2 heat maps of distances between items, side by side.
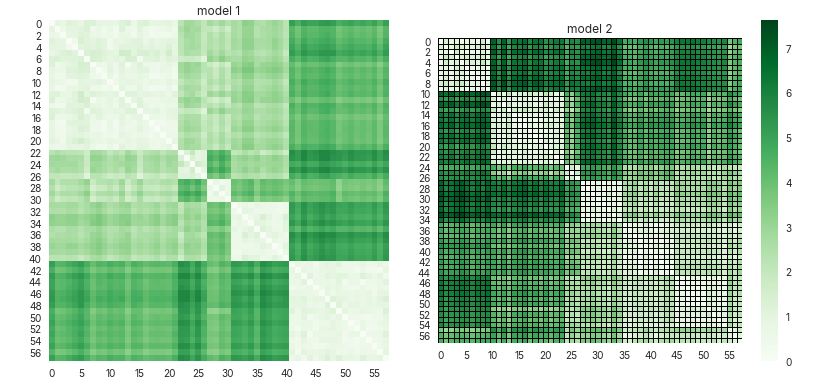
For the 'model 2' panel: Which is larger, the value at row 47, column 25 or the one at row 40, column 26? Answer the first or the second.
the second
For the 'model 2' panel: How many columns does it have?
58
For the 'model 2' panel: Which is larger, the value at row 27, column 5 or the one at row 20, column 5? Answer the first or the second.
the first
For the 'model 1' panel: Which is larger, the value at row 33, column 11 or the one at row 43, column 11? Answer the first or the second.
the second
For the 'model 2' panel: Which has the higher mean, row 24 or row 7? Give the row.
7
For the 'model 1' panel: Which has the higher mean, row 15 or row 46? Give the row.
46
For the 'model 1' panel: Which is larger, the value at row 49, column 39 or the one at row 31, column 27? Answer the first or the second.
the first
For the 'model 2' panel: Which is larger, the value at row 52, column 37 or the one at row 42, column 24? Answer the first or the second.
the second
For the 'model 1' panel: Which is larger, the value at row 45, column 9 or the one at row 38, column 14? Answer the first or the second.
the first
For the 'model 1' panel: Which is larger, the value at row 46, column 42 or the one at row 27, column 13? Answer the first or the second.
the second
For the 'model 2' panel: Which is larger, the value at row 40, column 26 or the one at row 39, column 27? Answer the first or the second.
the first
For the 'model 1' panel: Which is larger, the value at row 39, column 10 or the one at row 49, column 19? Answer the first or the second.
the second
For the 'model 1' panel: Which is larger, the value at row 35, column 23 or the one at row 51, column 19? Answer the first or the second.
the second
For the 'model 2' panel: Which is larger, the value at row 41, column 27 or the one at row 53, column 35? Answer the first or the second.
the first
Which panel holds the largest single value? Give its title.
model 2
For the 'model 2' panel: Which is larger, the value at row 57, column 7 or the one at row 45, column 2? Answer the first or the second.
the second
